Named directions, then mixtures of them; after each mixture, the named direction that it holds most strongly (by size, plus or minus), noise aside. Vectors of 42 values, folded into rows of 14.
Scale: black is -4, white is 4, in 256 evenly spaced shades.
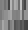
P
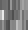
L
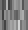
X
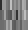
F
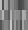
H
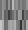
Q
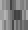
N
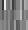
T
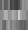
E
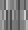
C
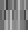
C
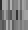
F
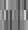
C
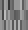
X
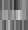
E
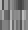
H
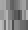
N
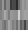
E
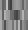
X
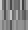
F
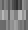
E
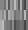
P
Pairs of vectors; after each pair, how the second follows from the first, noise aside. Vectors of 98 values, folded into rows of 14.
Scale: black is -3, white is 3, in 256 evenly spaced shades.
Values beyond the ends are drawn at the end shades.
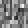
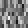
shuffled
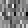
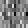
copied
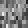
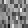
shuffled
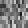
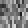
copied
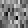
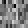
wrapped around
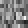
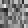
wrapped around
